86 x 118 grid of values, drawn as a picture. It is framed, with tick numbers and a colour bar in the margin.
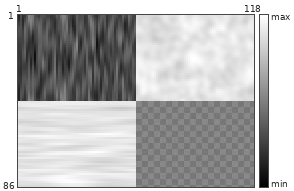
It is made of 2 by 2 panels. Panel 1,1: low, streaked downward. Panel 1,2: very high, blotchy, faint in contrast. Panel 2,1: very high, streaked across, faint in contrast. Panel 2,2: middling, checkered, faint in contrast.
